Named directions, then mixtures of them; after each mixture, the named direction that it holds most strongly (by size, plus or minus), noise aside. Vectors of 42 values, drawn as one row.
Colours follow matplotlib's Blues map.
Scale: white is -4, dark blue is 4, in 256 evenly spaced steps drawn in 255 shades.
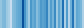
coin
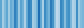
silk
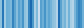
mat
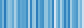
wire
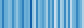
wire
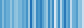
wire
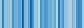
mat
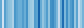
mat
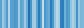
silk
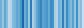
coin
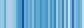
coin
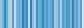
wire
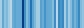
coin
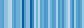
coin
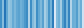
wire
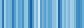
mat
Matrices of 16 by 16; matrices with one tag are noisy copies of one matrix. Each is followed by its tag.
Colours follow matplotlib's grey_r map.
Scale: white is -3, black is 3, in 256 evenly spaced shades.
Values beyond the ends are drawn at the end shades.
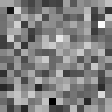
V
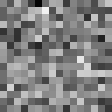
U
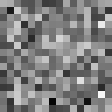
V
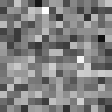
U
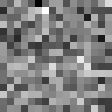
U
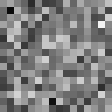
V
